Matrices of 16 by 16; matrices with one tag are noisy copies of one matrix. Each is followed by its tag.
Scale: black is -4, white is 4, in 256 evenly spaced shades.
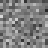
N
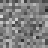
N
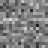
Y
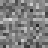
Y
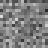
N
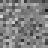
N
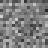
N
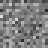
N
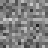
Y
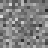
N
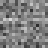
Y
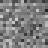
N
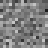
N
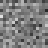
N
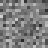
N
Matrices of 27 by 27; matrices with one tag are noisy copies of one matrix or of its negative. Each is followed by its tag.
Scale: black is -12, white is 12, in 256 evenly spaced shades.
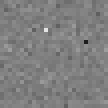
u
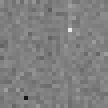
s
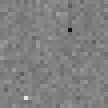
s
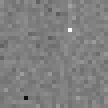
s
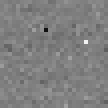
u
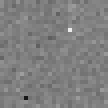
s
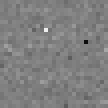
u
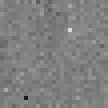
s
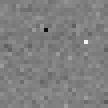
u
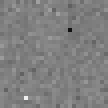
s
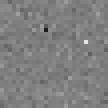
u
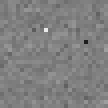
u
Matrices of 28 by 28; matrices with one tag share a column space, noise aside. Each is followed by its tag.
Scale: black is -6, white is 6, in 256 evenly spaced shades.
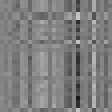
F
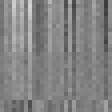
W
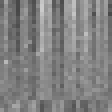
W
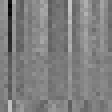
W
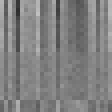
W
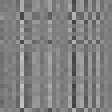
F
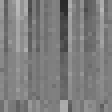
W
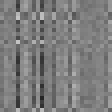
F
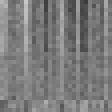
W
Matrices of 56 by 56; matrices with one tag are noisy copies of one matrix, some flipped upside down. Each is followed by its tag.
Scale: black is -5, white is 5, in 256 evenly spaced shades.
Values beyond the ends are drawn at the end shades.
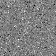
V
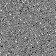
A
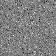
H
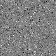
H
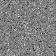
V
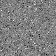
H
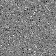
H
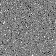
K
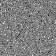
K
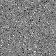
H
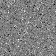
V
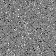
V
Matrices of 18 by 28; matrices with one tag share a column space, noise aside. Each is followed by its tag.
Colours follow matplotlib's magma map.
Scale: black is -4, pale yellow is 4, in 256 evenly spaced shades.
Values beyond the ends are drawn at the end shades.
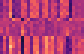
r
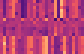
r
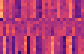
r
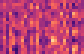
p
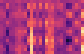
p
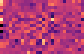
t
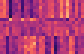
r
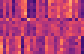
r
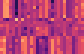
r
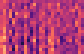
p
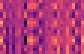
p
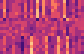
r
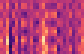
p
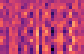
p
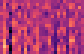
p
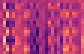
p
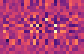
t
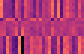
r
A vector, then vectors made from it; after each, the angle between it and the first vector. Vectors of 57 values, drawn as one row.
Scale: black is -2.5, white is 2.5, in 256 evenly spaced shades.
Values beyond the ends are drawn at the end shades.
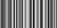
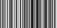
orthogonal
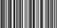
nearly parallel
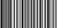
partly aligned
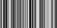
orthogonal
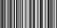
nearly parallel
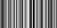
nearly parallel
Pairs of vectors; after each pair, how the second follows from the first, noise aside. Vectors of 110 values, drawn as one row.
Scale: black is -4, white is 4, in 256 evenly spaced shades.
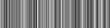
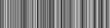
negated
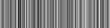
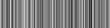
reversed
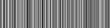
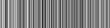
sign-scrambled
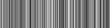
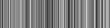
negated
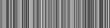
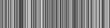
sign-scrambled
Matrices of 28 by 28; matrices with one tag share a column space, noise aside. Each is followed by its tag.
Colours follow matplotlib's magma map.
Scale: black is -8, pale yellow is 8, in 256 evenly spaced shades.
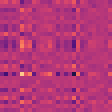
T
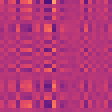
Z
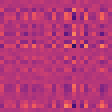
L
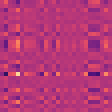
T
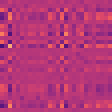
L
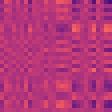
Z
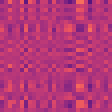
Z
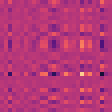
T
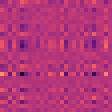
T
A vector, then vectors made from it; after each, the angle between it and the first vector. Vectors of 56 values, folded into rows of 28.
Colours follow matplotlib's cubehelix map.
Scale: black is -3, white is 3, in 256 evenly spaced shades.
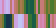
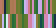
partly opposed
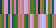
orthogonal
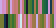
partly aligned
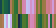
nearly opposite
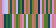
partly aligned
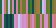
partly aligned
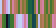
nearly parallel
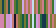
partly opposed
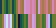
nearly opposite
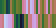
nearly opposite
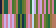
partly opposed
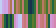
nearly parallel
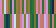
partly aligned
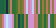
nearly opposite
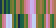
nearly opposite
